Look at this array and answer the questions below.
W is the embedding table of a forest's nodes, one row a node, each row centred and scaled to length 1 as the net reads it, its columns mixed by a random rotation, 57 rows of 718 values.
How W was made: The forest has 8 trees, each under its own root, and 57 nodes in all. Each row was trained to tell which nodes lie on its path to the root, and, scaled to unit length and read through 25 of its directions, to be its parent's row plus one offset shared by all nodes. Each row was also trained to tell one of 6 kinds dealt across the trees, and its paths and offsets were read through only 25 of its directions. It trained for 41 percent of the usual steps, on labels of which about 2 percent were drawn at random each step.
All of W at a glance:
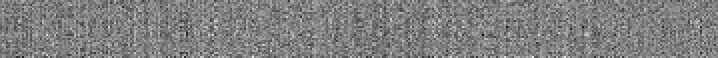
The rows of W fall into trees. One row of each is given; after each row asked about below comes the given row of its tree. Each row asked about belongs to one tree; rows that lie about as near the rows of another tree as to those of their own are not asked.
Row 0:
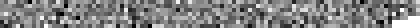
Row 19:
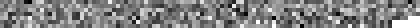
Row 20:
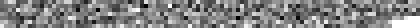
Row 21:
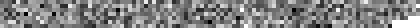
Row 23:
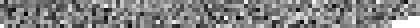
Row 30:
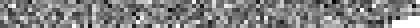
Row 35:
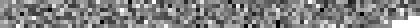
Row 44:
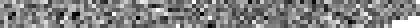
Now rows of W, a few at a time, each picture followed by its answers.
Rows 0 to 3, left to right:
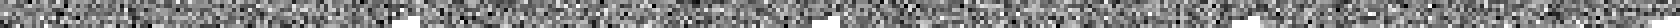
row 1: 35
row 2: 0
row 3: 20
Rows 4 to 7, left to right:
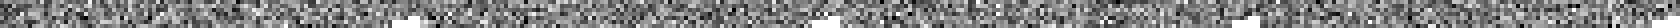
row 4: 21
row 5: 44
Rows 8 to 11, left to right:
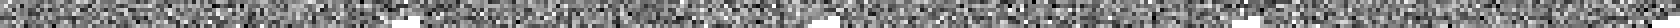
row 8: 0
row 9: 23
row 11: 19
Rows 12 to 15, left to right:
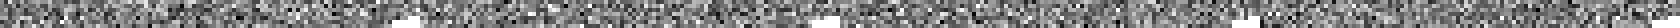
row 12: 23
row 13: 20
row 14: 35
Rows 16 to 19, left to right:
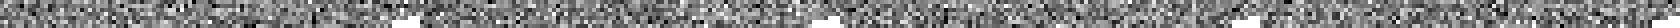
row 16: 0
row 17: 23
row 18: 23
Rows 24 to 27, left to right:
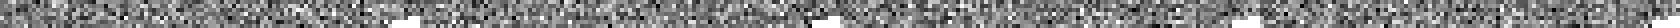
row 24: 35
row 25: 19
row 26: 21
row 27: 21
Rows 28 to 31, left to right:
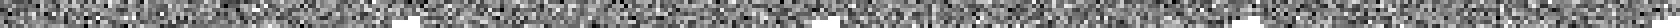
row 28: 19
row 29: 0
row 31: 21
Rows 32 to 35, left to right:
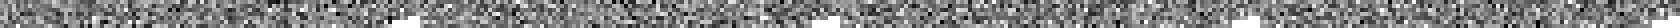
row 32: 35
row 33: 0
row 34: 35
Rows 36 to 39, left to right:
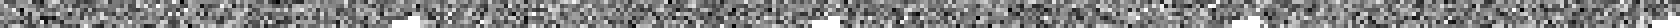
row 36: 35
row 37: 44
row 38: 23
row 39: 19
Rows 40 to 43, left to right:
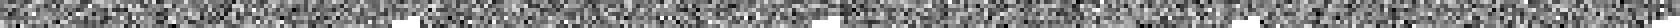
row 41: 30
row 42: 21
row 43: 0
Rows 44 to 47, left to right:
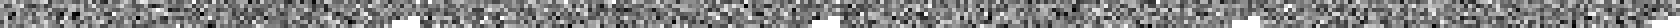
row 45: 23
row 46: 21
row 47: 0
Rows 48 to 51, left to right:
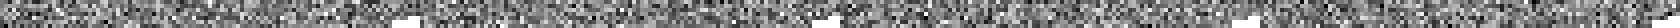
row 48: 35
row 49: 44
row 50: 21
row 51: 0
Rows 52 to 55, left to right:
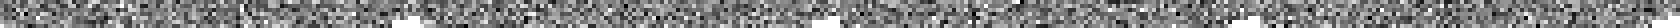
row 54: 35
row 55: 21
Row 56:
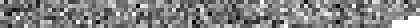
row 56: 23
